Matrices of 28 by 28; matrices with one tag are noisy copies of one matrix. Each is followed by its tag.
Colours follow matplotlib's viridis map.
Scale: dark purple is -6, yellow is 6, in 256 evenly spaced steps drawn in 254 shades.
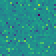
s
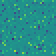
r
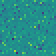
r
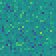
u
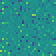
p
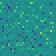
u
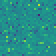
s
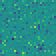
r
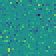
s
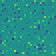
r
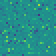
s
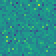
s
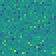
r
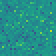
u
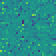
p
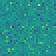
s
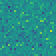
u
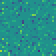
p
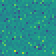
r
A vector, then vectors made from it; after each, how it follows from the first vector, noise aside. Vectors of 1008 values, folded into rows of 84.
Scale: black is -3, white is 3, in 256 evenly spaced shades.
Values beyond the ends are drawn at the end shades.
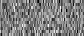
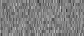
shrunk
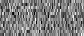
wrapped around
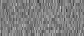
shrunk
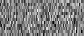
wrapped around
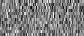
wrapped around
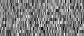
wrapped around
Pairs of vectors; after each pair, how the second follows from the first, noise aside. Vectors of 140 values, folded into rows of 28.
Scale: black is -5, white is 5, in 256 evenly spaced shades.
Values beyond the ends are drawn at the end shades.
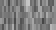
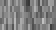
negated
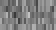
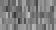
copied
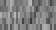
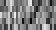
scaled up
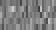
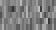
negated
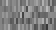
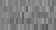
shrunk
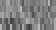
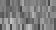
negated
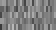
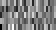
scaled up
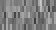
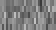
negated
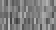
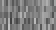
copied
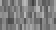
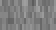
shrunk
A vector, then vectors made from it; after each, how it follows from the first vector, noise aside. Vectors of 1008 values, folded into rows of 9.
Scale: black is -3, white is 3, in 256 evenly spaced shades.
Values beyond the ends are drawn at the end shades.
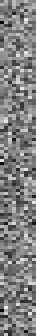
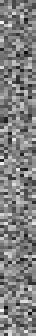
negated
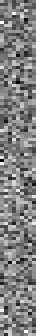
negated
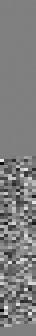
partly zeroed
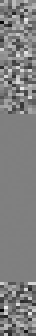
partly zeroed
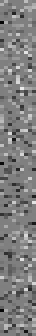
partly zeroed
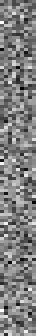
negated
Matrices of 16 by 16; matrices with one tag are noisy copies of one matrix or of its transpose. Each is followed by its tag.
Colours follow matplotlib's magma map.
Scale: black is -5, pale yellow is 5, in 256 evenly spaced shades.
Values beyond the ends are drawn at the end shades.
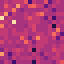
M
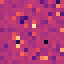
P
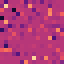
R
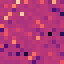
M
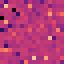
R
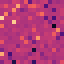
M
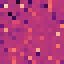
R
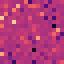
M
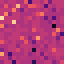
M
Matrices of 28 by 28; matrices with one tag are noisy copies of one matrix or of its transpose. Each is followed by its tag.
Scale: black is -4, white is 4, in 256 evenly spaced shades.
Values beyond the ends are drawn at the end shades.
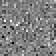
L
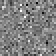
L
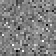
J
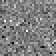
L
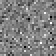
J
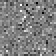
L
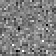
J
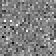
L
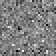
J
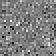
L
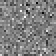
L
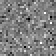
J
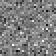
J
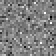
J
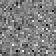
J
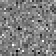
J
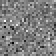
L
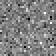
J
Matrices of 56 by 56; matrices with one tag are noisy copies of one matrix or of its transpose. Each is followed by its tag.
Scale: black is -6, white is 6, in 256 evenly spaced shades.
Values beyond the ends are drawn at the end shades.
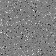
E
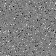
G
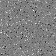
E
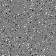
G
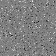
E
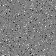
G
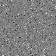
G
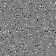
G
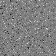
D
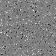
E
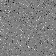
D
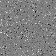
E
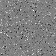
E
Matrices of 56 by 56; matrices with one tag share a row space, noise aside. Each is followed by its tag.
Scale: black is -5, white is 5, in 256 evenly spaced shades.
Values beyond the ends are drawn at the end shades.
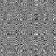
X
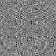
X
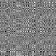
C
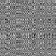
C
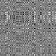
C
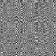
X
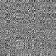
C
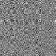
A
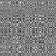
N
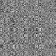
A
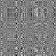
X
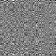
A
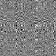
X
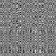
N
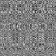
N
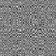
N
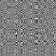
X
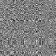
A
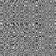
A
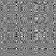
X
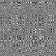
N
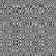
N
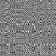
C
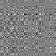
A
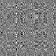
X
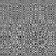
N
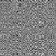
N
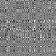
C
